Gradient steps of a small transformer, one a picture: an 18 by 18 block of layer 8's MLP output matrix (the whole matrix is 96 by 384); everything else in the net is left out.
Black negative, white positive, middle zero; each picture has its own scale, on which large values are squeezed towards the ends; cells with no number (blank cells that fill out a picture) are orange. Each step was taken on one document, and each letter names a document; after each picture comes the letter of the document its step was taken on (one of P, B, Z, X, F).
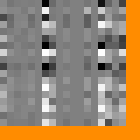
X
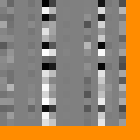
X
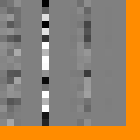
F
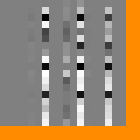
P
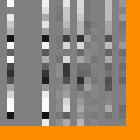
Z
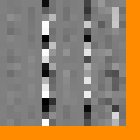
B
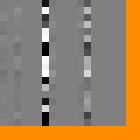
F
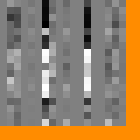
B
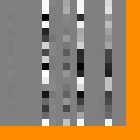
P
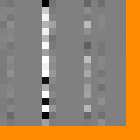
F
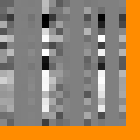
X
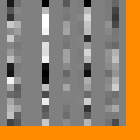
B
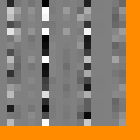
B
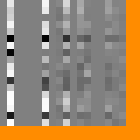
Z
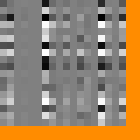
X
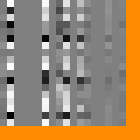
Z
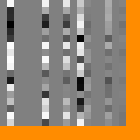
Z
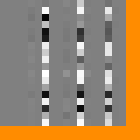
P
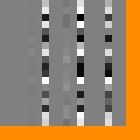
P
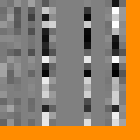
B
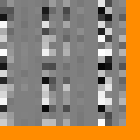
X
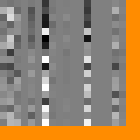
B
